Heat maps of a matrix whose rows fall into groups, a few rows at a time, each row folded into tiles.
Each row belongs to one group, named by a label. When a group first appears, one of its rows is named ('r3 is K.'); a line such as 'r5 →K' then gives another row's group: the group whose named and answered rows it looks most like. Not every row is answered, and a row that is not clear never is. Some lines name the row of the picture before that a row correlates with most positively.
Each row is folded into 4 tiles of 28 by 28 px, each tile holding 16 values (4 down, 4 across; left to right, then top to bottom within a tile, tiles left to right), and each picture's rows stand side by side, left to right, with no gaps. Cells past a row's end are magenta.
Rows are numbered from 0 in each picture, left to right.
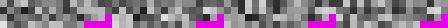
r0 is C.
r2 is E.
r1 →E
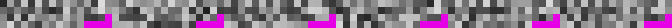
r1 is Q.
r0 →E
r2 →C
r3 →E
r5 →E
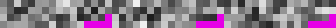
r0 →Q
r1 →E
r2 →E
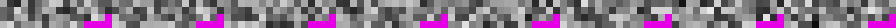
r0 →C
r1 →C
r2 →Q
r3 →Q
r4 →Q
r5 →E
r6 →Q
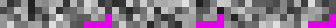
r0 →C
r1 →Q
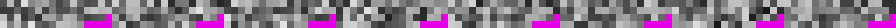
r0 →E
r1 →C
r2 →E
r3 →Q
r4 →C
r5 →C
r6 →Q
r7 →C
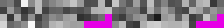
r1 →C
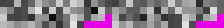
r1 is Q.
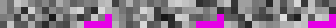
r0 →Q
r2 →C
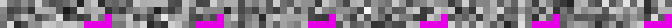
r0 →C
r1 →E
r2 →E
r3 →Q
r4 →Q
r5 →Q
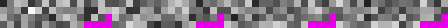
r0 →Q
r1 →Q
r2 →C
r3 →C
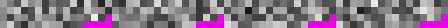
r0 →C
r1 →Q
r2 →C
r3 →C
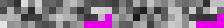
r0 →E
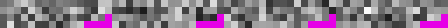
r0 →Q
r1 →E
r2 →C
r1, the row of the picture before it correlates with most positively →1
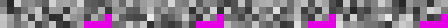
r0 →Q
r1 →Q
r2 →Q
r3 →E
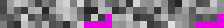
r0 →Q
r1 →E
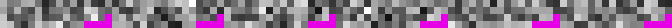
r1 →Q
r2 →Q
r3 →Q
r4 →C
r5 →C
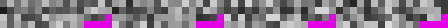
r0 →E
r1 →E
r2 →E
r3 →C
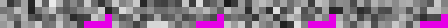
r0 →C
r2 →Q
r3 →E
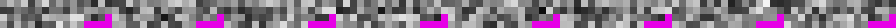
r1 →Q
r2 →E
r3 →E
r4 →Q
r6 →C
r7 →E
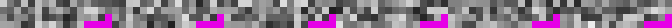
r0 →C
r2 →Q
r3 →E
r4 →C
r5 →E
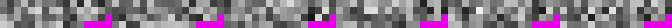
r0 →C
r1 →C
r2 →Q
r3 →Q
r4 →Q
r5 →Q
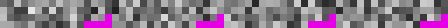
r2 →C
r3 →C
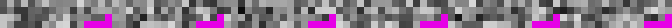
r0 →E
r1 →C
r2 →E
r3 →C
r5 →E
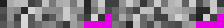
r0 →Q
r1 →Q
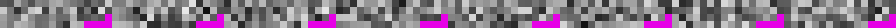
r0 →Q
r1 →Q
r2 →E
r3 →E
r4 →Q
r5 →C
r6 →C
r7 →Q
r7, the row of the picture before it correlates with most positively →1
